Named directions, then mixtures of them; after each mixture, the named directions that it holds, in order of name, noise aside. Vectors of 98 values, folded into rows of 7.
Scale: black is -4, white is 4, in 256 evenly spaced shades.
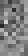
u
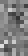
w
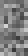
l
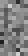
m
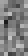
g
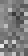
l, w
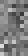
w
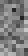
l, u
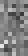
w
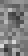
m, w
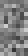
l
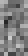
g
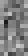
g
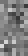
w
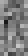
g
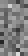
m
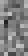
g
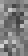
g, w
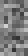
l
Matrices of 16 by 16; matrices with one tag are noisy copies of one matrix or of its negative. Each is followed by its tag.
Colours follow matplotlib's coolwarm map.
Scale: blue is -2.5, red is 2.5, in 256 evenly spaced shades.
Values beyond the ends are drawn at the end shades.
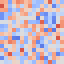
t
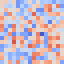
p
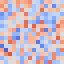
t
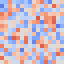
t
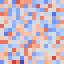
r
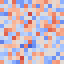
r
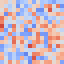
p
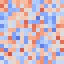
t
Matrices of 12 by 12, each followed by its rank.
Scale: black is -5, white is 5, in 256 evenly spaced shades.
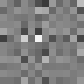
two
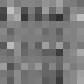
two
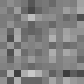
two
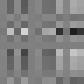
one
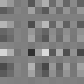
one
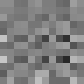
two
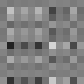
one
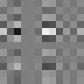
one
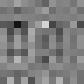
two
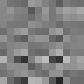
two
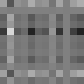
one
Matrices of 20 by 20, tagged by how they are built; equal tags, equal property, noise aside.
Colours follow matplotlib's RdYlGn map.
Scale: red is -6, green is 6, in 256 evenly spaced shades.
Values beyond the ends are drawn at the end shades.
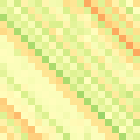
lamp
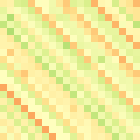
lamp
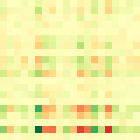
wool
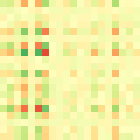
wool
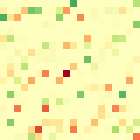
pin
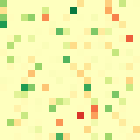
pin
